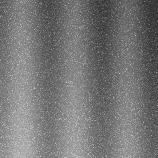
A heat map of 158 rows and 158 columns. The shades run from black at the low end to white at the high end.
The values follow a bell shape. Neither half mirrors the other. No single row or column stands out from its neighbours. Stripes running up and down repeat 3 times from left to right. The ninth with the lowest average is the top right. Values rise toward the bottom left. The ninth with the highest average is the bottom left.
